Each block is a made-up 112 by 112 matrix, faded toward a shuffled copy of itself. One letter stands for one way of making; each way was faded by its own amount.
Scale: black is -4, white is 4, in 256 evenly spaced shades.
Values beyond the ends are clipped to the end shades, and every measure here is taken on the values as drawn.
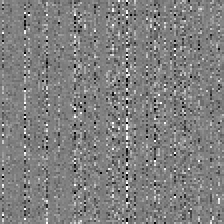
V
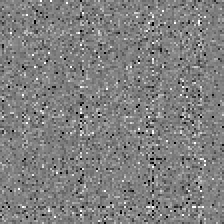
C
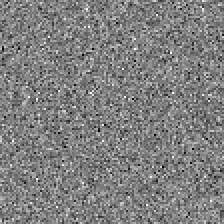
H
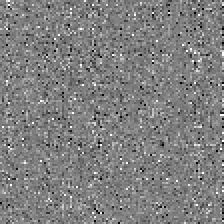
C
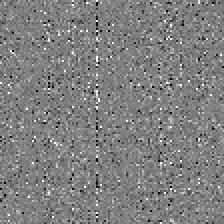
C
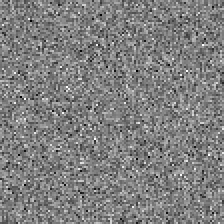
H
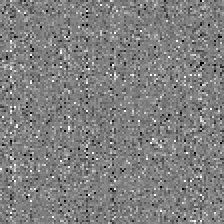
C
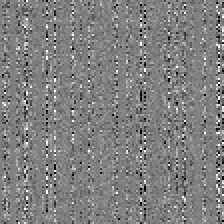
V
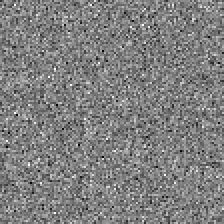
H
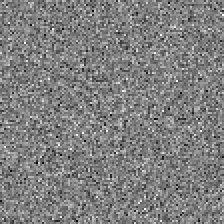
H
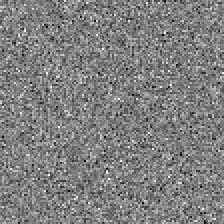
H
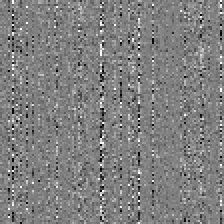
V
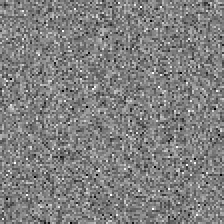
H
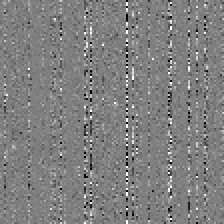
V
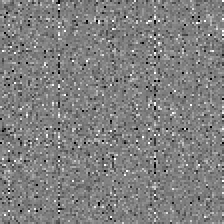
C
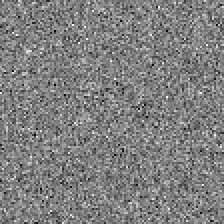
H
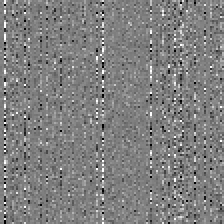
V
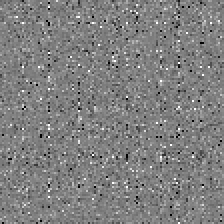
C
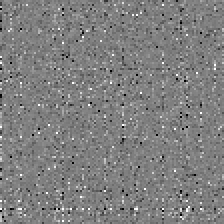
C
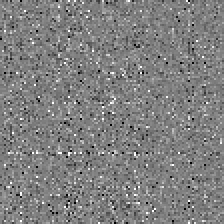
C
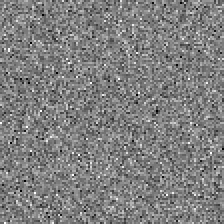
H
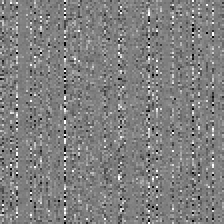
V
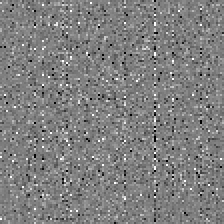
C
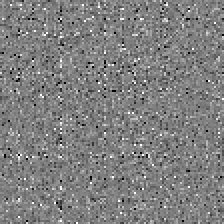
C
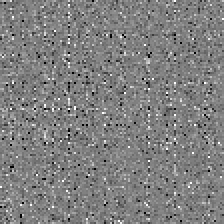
C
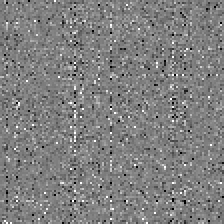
C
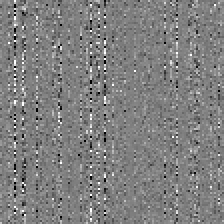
V
